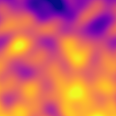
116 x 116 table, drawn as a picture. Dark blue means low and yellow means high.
No lone cell stands out from its neighbours. The top middle is the ninth with the lowest average. Overall the values sit about 60% of the way up the scale. There is an overall slope up to the bottom.
